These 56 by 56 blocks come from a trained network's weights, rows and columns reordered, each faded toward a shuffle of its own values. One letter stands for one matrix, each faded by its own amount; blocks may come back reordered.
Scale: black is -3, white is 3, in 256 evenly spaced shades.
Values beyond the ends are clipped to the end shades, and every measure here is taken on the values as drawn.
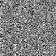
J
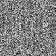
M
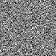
J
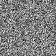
M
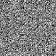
J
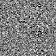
J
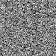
M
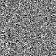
J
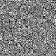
J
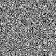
J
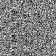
M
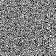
M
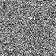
M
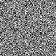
J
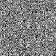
J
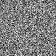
M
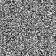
M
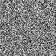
M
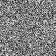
M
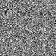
M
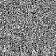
J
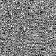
J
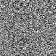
M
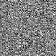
J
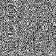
J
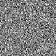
J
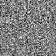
J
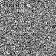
M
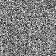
M
